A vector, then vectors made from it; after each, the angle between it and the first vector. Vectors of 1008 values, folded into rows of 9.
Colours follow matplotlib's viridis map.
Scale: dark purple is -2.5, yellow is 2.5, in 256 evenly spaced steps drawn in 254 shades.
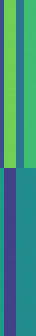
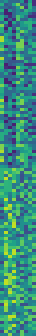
partly opposed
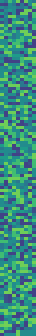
orthogonal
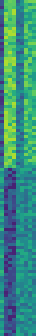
nearly parallel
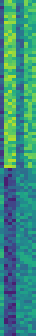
nearly parallel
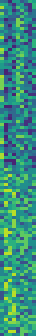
partly opposed
